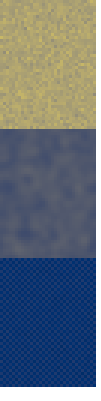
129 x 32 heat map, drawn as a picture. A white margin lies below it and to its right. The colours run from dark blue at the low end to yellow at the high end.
It is made of 3 by 1 panels. Panel 1,1: high, fine-grained, faint in contrast. Panel 2,1: low, blotchy, faint in contrast. Panel 3,1: very low, checkered, faint in contrast.
